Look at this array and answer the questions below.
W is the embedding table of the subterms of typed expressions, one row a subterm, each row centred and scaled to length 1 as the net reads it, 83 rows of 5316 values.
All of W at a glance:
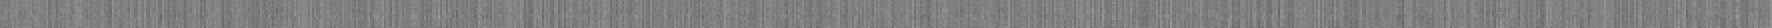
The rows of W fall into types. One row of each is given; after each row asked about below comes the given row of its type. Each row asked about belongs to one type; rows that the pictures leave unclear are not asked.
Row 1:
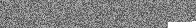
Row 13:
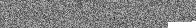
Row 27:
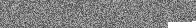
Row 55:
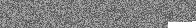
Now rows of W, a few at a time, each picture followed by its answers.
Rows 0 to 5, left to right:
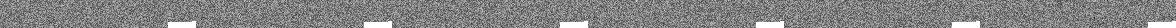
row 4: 13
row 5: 13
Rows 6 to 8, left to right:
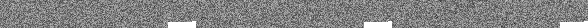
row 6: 27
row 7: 1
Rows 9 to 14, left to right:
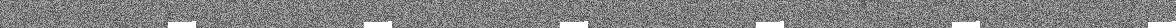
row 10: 1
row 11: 55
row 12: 1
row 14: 13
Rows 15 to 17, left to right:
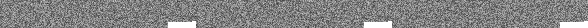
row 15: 55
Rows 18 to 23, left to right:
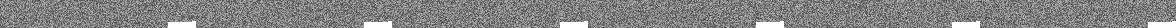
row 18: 13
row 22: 27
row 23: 1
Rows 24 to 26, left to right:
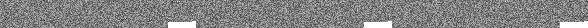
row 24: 1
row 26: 55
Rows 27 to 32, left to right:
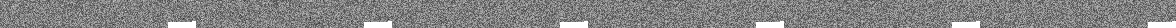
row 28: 13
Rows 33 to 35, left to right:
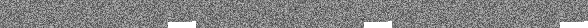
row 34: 1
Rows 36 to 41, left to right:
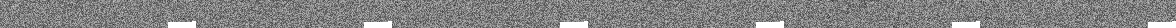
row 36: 27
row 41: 1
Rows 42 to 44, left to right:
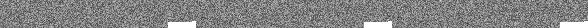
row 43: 1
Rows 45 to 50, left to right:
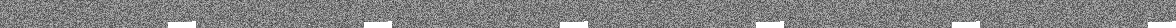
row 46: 13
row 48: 27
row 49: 1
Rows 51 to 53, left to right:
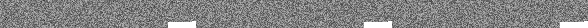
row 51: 1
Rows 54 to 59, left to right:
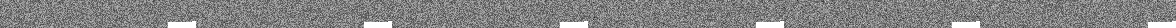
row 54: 1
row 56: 1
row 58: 27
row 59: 27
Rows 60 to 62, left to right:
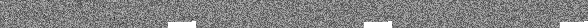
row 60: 13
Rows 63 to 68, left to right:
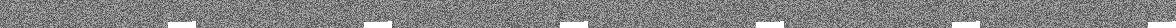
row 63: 27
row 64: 13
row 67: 13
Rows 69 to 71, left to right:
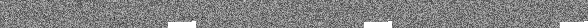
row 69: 13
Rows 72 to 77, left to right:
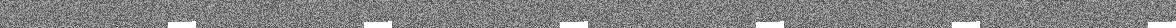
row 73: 27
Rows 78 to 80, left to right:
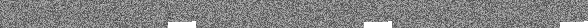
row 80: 13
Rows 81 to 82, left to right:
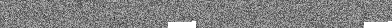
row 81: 13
